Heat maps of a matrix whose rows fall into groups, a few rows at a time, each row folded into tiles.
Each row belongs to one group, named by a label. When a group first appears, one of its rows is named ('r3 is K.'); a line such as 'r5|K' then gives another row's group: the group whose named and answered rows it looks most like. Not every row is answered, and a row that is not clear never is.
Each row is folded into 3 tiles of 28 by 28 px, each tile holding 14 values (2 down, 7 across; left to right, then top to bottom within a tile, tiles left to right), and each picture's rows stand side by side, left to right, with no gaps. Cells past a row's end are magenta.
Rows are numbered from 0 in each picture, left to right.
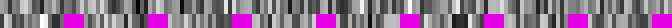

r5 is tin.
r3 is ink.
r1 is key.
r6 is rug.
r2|key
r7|key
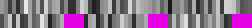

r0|rug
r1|rug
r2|tin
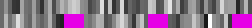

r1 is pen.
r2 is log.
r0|tin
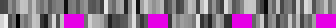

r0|ink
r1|tin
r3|rug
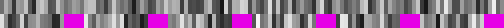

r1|key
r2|key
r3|pen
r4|rug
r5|ink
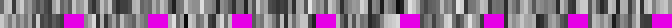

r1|rug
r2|ink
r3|tin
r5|log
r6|tin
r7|tin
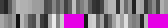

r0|ink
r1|rug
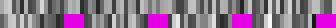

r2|rug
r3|pen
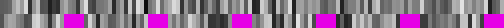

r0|pen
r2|key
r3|pen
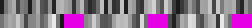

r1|pen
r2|log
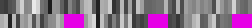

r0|ink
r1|rug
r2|log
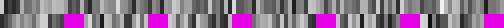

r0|log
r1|ink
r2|key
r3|tin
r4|key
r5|ink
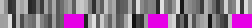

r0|rug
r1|rug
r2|key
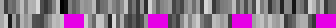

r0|ink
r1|key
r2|log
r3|tin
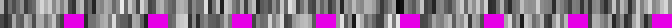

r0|log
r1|tin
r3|log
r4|ink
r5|log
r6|ink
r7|tin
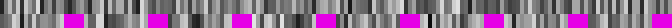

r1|pen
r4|log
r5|ink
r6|ink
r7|pen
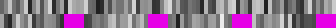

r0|tin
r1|log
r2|log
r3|key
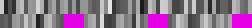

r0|log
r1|rug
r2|pen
